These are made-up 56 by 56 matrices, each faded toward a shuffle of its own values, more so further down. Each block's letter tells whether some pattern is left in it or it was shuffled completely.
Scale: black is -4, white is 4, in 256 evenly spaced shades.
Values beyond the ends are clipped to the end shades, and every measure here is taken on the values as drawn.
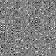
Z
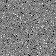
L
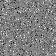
L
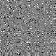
Z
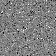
L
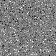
L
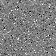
L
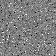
L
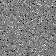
L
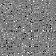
Z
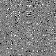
Z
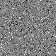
L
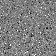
L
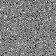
L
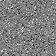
L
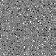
Z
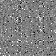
Z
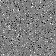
L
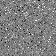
L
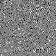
Z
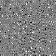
Z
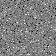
L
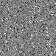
L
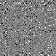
Z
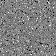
L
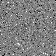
L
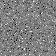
L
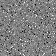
L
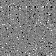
Z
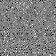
Z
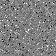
L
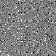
Z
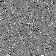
L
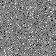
L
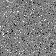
L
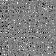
Z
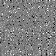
Z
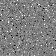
L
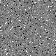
L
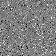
L
